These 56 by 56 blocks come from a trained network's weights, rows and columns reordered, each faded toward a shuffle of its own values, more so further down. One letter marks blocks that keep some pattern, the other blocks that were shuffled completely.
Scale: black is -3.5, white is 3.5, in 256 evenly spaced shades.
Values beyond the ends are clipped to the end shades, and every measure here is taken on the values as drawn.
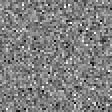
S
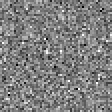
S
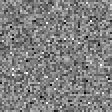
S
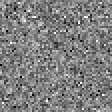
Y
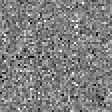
Y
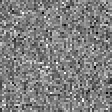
Y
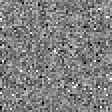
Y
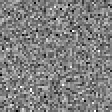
S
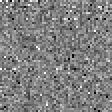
Y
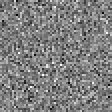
Y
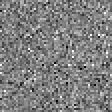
Y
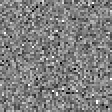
S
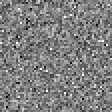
S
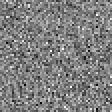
Y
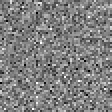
Y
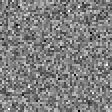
S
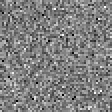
S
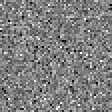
Y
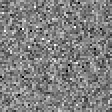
S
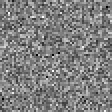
S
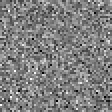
S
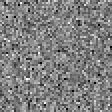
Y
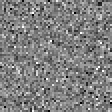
Y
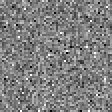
S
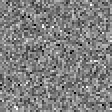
S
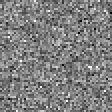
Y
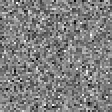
Y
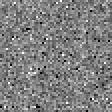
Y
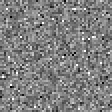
S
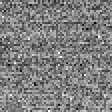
Y
